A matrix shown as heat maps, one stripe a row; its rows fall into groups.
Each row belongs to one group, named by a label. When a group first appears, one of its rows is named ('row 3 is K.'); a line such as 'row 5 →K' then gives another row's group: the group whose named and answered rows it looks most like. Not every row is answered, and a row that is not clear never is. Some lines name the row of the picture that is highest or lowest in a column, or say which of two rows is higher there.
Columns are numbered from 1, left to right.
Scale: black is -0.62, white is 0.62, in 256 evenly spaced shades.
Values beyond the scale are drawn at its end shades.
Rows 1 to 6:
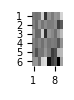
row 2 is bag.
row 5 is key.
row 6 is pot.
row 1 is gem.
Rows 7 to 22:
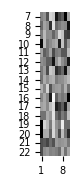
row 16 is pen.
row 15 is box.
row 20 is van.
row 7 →pot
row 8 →pen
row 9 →bag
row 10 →van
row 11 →gem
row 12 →bag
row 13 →pot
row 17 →pot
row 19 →van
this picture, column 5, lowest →12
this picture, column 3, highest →15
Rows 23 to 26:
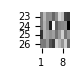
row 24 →pen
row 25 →van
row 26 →box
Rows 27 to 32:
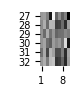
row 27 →pen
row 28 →pot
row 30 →pen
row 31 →pot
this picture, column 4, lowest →27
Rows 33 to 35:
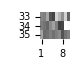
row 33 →box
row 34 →key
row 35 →gem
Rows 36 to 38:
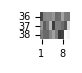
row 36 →van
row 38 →key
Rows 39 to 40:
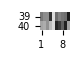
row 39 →pen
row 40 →pot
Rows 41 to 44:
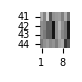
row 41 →box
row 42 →bag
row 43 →bag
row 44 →bag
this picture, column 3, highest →41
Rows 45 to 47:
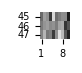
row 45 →pen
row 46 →bag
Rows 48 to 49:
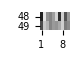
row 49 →van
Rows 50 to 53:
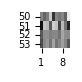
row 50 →gem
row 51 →van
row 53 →van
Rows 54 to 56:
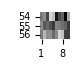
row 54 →pot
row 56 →bag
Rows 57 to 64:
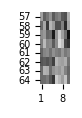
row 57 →gem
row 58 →pot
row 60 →bag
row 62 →box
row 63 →van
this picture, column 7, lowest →58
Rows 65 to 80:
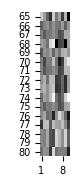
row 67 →key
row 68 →pot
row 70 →key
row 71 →key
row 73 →pot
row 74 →key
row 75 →key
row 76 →bag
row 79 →box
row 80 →pen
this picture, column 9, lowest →68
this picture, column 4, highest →68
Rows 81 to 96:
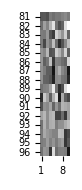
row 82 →key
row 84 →key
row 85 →box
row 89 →key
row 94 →bag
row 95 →bag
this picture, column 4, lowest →96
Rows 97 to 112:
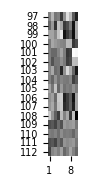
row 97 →bag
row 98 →pot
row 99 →pot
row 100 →bag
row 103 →bag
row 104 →bag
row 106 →pot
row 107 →pot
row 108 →pen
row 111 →box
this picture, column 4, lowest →108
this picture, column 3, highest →105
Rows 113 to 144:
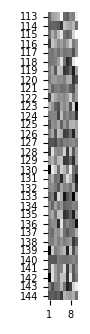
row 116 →van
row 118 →key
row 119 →pot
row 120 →bag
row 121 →gem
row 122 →van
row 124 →pen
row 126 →pot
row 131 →bag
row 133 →pot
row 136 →pen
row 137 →key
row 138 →bag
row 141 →van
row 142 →van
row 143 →key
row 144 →box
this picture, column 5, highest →113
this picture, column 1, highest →123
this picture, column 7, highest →131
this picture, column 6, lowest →133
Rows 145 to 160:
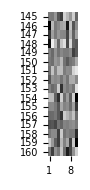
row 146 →van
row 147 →van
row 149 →bag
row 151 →key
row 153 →gem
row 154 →pen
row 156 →box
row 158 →pen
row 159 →pen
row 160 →key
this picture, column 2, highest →148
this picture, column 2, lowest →160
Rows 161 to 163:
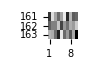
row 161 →van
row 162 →gem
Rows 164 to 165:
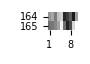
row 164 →pot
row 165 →key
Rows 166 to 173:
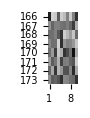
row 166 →van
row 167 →gem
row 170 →pot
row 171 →gem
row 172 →pot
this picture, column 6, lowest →170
